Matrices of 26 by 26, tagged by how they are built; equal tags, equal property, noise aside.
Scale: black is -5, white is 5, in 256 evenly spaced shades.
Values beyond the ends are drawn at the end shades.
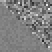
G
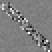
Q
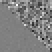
G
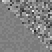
G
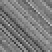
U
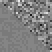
G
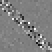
Q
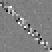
Q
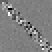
Q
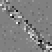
Q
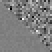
G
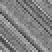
U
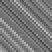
U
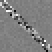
Q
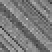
U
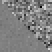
G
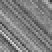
U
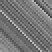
U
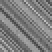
U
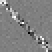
Q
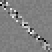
Q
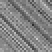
U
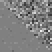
G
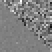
G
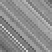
U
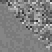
G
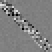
Q
